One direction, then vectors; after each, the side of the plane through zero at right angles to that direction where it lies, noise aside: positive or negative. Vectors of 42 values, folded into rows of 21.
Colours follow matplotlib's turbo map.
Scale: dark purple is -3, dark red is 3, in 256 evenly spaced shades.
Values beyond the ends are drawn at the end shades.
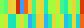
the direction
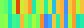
positive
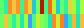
positive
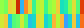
positive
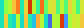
positive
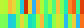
positive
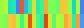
negative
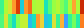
positive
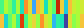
positive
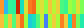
positive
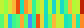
positive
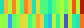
positive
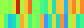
positive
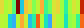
positive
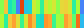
negative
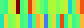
positive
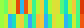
positive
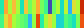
positive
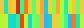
positive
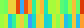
positive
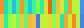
negative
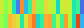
negative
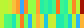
positive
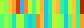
positive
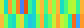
positive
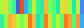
negative
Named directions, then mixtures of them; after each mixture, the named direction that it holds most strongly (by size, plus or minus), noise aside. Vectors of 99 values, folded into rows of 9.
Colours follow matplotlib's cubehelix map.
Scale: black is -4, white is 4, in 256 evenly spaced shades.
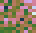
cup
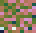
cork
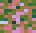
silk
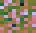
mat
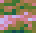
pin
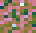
mat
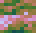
pin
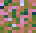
mat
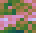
pin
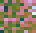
cup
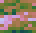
pin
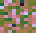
mat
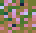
mat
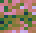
pin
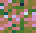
mat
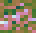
silk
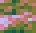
pin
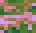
pin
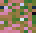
cup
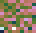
cork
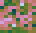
mat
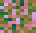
mat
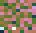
cork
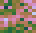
cup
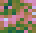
cup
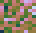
cup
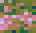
pin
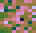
cup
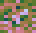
silk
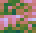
pin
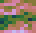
pin
